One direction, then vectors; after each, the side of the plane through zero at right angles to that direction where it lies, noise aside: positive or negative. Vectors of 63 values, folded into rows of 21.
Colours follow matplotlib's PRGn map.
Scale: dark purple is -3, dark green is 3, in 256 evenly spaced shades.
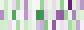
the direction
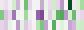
negative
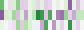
positive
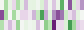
positive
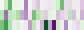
positive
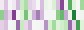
negative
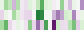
positive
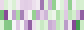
negative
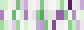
positive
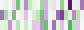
positive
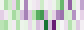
positive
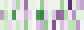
positive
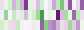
positive
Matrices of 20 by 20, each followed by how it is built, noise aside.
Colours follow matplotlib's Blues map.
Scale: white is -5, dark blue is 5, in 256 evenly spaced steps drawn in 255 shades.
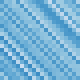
Toeplitz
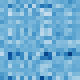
low rank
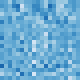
low rank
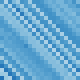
Toeplitz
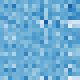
low rank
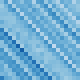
Toeplitz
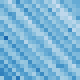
Toeplitz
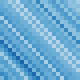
Toeplitz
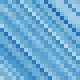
Toeplitz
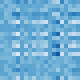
low rank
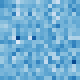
low rank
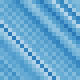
Toeplitz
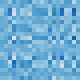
low rank
